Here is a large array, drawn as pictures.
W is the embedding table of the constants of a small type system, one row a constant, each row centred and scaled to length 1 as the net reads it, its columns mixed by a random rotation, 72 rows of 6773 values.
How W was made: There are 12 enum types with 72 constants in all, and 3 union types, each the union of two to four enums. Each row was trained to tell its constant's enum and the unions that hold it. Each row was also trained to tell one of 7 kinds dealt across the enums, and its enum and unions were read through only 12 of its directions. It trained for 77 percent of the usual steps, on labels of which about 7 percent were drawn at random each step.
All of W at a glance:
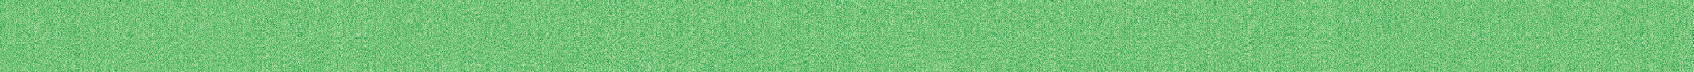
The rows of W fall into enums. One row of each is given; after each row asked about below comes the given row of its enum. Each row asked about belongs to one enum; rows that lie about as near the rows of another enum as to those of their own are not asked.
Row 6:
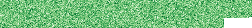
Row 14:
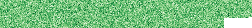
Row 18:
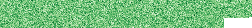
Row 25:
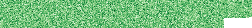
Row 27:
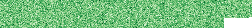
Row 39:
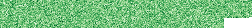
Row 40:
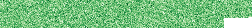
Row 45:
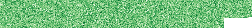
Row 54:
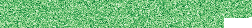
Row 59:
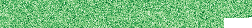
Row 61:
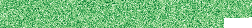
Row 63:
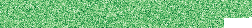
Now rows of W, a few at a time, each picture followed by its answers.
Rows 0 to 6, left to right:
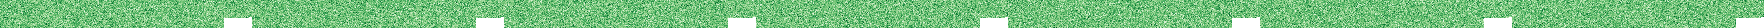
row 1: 59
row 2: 40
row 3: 54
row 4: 27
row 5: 25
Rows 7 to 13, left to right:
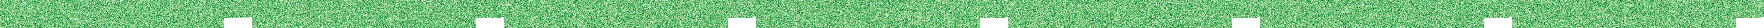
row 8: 45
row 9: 40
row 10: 59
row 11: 40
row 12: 40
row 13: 54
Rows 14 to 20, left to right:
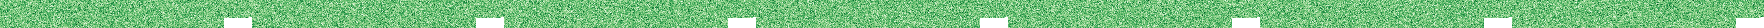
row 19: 14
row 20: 61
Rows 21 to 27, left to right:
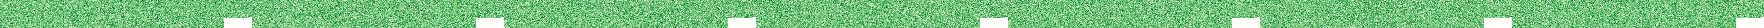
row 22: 45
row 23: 25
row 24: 54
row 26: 45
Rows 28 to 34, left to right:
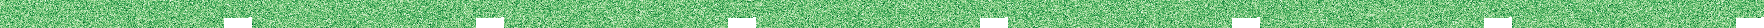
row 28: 45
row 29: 63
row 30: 39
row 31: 40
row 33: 27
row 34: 14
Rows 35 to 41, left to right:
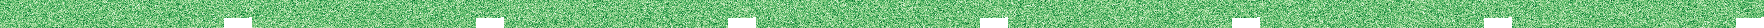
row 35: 54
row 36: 14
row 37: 18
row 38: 18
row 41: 27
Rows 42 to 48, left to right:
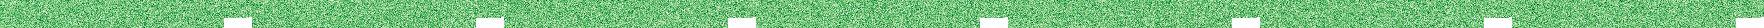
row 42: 18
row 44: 27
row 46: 45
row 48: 54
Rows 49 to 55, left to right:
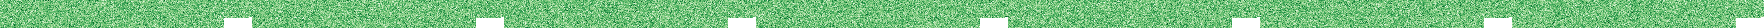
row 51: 14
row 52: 61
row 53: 63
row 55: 40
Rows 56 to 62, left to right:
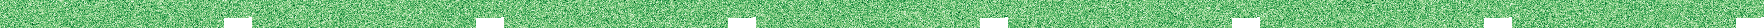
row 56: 63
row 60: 39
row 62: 61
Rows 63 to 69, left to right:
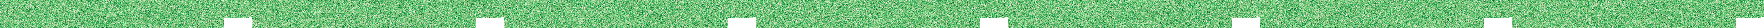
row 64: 54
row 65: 25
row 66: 61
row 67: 63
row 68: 61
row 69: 63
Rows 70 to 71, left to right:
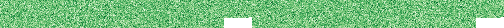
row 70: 63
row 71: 45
